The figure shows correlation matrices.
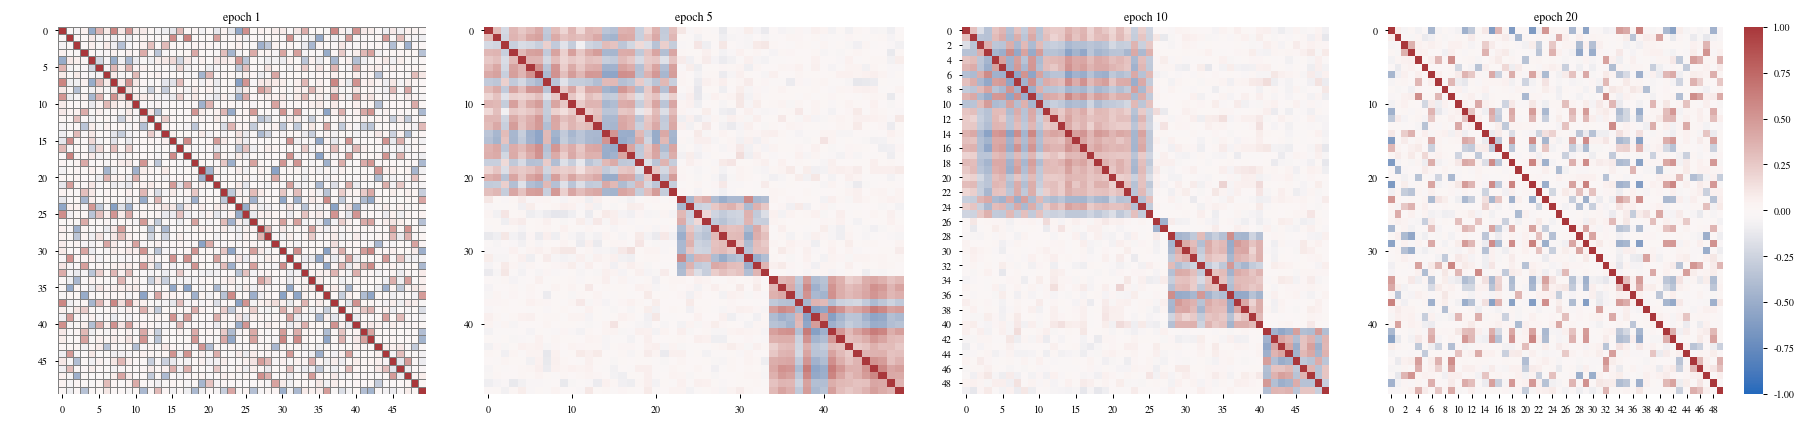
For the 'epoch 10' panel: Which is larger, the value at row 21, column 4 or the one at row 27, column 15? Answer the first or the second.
the first
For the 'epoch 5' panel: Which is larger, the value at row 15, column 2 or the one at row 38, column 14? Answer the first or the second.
the first
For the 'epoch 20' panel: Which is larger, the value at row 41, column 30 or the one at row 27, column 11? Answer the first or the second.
the second
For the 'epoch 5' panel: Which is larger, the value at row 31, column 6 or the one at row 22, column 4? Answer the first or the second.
the second
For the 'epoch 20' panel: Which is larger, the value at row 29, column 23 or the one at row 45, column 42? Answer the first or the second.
the second
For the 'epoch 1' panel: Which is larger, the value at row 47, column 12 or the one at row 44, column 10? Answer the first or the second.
the second
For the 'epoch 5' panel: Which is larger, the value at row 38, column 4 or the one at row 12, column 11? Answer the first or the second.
the second
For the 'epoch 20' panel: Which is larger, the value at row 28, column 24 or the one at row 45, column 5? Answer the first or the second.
the second
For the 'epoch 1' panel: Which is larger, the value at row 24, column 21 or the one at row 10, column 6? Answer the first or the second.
the second
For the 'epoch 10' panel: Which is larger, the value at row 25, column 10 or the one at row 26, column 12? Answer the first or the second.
the first
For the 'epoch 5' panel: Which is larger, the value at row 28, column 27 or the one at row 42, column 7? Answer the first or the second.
the first
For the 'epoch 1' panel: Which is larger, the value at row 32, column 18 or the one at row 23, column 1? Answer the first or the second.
the first
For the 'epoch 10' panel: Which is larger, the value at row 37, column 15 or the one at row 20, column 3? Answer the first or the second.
the first
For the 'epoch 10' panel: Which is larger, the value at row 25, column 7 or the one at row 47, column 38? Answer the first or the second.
the second
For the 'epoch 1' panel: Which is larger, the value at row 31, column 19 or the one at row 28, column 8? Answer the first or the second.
the second
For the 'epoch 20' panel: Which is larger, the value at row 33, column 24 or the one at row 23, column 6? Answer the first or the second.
the first
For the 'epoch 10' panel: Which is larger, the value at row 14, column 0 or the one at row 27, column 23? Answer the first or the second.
the first
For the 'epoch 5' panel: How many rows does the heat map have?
50
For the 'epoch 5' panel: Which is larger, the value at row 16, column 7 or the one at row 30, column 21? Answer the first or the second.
the second
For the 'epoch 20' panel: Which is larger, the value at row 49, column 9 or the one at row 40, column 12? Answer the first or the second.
the first
